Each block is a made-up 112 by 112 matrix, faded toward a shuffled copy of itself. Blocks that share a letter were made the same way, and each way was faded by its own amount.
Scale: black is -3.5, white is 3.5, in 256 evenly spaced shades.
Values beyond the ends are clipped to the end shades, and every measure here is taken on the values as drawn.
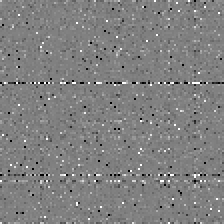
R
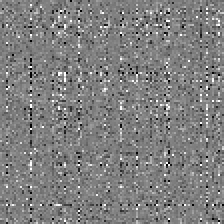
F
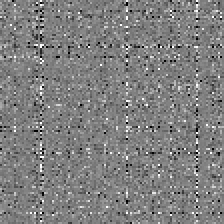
F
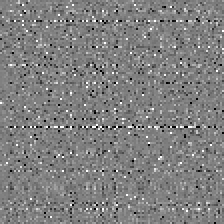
R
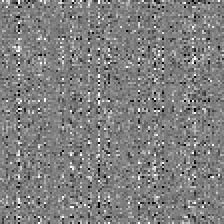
F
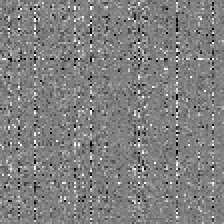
F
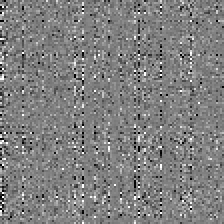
F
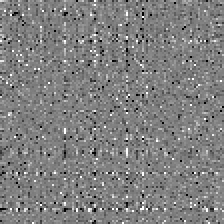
R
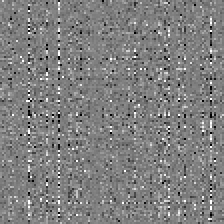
F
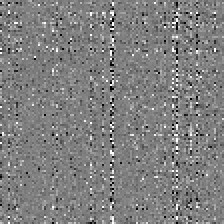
F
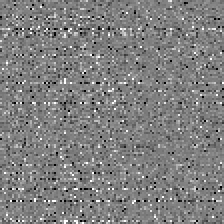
R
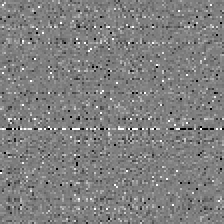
R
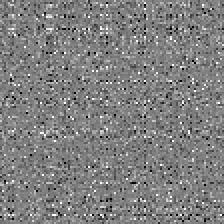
R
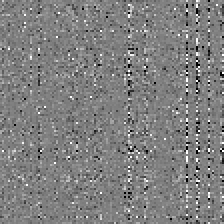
F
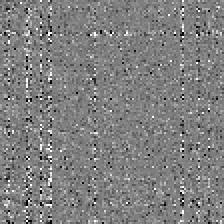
F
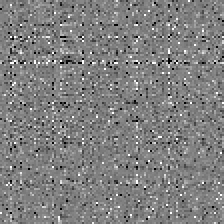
R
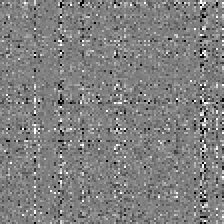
F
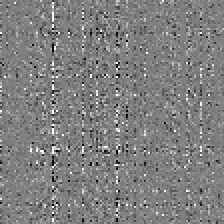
F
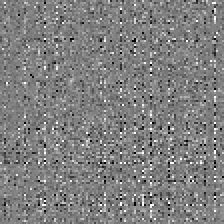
F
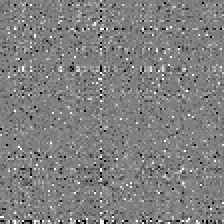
R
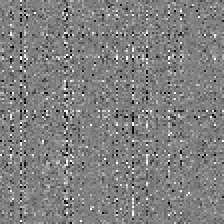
F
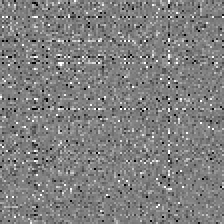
R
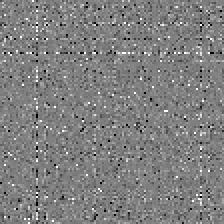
R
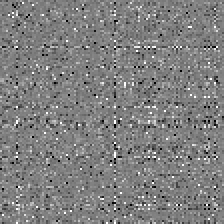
R
